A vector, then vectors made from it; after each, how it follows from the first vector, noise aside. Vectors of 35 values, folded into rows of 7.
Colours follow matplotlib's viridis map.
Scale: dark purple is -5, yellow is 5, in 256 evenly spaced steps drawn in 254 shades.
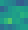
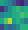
scaled up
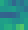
wrapped around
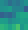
wrapped around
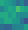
reversed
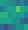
reversed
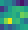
scaled up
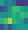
scaled up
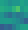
wrapped around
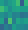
sign-scrambled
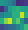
scaled up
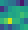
scaled up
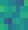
sign-scrambled
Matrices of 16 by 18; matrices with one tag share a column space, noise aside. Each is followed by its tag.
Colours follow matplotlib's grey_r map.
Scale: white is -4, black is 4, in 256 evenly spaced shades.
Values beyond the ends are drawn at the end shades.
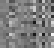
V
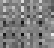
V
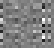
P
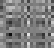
V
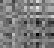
V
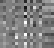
V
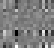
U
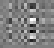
P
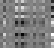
V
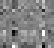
U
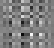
V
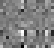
U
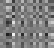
V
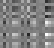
V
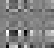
U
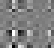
U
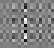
P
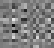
P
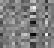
V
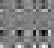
U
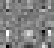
U
